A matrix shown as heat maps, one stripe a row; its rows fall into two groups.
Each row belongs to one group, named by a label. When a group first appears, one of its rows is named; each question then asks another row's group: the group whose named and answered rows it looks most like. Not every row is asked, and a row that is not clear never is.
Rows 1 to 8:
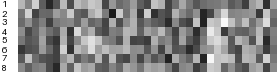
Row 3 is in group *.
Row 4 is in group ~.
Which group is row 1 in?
~
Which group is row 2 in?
*
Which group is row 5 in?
~
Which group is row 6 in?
~
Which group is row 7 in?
*
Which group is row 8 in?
~
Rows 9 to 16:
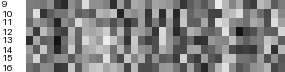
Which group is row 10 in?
*
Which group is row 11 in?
*
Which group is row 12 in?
~
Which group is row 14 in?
~
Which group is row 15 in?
*
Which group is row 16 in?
~
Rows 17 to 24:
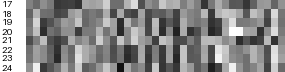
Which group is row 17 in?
~
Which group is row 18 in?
*
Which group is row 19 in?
*
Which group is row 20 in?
*
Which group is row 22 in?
*
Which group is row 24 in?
*
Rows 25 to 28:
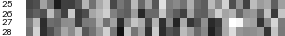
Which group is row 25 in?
~
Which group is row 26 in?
~
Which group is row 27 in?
*
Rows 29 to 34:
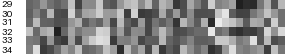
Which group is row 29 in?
~
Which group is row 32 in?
~
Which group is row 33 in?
~
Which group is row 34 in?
*
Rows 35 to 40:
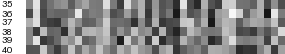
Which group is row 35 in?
*
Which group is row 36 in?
*
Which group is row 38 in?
~
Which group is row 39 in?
*
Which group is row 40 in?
~
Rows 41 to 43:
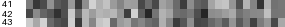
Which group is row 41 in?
~
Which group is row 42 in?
~
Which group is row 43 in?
~
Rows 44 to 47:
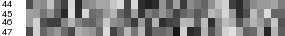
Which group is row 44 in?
~
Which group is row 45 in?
~
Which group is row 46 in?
*
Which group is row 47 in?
*
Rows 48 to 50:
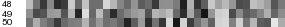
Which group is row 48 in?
~
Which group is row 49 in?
~
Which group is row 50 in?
*
